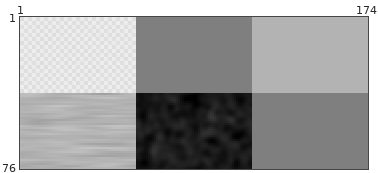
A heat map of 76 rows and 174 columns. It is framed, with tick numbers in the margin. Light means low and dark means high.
It is made of 2 by 3 panels. Panel 1,1: very low, checkered, faint in contrast. Panel 1,2: middling, flat. Panel 1,3: low, flat. Panel 2,1: low, streaked across, faint in contrast. Panel 2,2: very high, blotchy, faint in contrast. Panel 2,3: middling, flat.
